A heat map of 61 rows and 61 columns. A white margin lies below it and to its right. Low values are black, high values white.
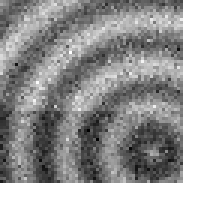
The halves do not mirror each other. Rings spread out from the bottom right. A horizontal seam about 60% of the way down splits the table, and the top part is higher.
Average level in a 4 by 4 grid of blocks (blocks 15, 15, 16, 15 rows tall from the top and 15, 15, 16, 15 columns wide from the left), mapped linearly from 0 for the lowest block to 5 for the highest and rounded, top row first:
5 5 5 5 / 4 5 5 5 / 3 3 3 3 / 2 2 2 0
